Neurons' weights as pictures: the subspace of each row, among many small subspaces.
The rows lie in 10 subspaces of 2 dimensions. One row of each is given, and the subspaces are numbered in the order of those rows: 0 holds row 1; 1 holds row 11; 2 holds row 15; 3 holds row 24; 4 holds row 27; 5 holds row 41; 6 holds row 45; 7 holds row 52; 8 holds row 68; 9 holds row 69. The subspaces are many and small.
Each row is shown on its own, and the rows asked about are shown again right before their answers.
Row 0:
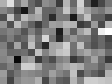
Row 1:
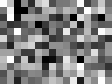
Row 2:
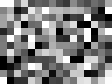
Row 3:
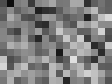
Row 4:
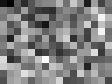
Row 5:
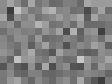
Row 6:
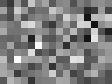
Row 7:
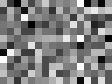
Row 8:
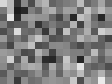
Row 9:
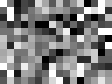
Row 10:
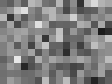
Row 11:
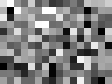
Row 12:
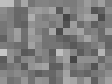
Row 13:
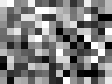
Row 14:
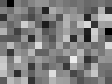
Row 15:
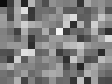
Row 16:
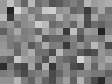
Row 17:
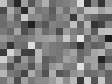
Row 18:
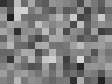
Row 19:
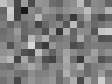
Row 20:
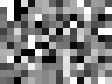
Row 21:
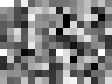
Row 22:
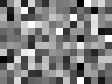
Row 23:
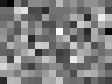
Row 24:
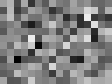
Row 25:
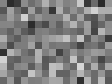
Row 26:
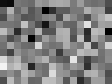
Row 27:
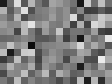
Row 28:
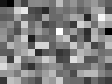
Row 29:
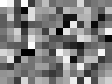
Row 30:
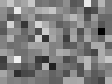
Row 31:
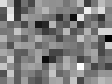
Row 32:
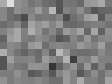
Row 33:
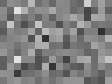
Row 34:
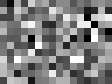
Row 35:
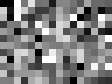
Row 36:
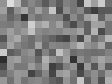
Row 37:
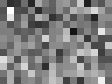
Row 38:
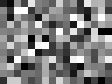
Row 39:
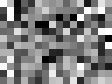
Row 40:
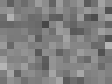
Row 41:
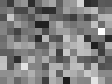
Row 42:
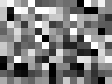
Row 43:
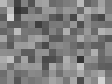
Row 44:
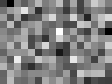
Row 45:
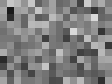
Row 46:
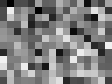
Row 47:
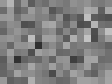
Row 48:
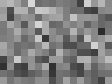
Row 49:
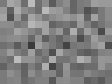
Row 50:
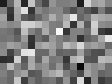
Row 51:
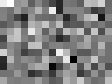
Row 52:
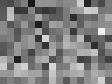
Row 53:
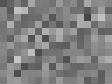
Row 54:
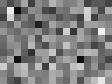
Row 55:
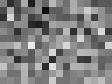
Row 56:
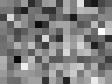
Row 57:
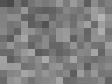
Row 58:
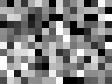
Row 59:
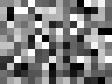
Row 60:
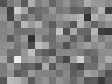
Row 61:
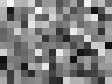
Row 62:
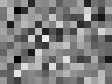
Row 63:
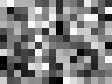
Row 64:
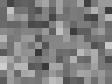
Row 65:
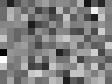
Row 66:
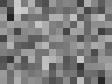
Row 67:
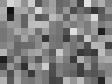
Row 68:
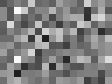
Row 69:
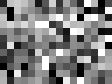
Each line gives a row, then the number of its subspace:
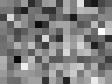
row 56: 5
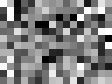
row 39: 9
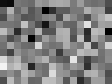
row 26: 1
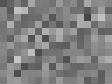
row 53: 8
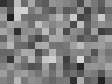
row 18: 0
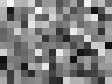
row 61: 6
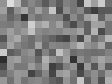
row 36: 4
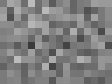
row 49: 3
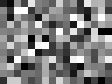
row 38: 7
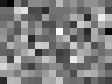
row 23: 7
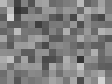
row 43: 0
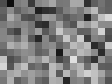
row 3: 5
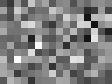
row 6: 3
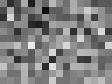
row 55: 3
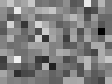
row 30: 8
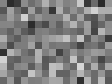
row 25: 4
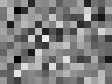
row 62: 8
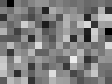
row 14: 3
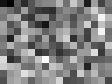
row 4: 8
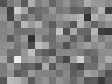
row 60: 1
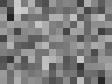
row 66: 0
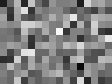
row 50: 2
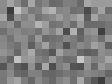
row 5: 1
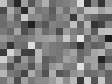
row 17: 4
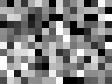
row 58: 9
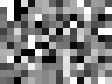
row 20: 6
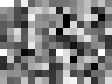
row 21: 2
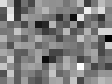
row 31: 9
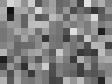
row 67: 6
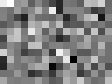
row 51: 4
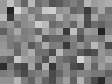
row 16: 1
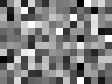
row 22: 2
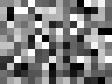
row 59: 7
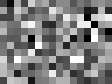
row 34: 3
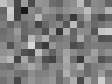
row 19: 6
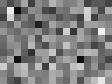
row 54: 1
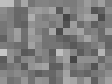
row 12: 2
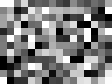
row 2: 1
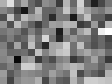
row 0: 5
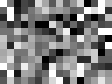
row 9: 9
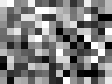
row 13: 5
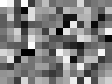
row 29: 2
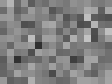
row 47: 3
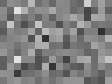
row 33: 8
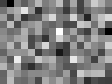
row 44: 5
